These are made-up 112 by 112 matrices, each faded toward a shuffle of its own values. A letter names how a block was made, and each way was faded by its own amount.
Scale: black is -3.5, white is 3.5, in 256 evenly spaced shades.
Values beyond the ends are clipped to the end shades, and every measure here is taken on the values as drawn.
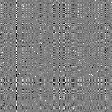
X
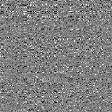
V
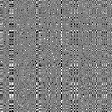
X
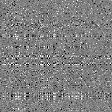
V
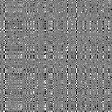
X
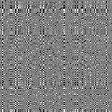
X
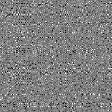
V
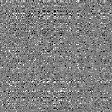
V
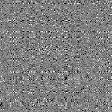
V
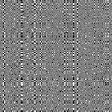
X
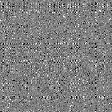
V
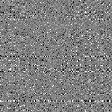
V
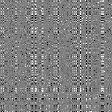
X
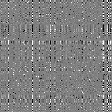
X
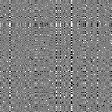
X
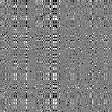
X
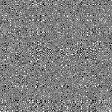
V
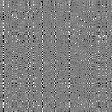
X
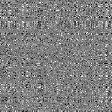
V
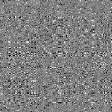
V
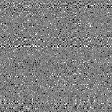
V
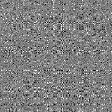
V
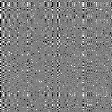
X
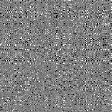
V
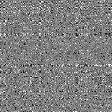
V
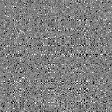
V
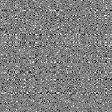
V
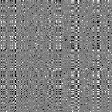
X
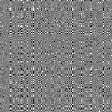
X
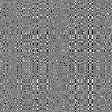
X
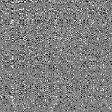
V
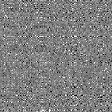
V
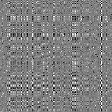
X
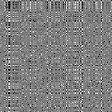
X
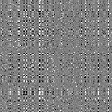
X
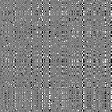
X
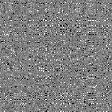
V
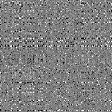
V
